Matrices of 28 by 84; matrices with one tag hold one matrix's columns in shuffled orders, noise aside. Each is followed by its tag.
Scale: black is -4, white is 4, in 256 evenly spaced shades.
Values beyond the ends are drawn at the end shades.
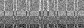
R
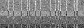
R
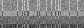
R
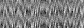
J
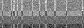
R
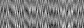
J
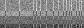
R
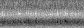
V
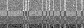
R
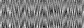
J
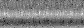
V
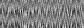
J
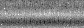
V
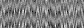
J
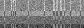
R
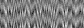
J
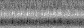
V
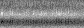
V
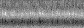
V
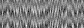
J
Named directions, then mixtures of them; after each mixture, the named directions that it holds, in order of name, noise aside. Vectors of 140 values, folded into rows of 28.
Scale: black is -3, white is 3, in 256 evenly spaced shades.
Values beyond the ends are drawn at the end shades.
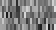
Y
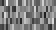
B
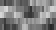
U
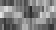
U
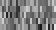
Y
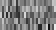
Y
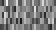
B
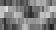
U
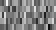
B, Y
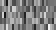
B, Y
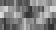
U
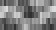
U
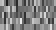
B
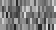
Y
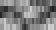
U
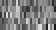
Y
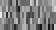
U, Y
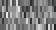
Y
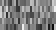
U, Y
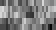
B, U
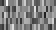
B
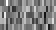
B, Y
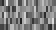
B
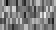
B, U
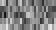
B, U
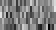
U, Y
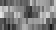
U
